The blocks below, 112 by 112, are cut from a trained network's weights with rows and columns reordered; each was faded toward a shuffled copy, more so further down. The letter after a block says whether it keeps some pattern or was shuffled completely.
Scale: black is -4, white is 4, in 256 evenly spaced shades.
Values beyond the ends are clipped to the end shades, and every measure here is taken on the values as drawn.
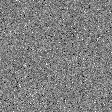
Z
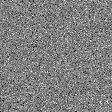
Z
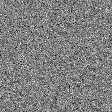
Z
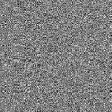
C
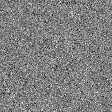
Z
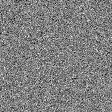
Z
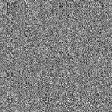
C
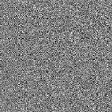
C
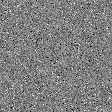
Z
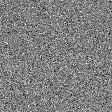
Z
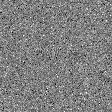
Z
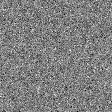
Z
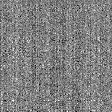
C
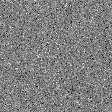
Z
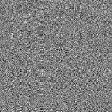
C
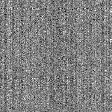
C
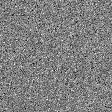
Z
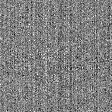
C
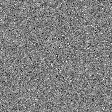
Z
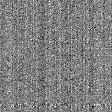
C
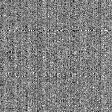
C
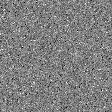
Z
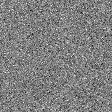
Z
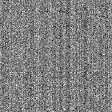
C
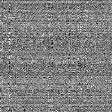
C
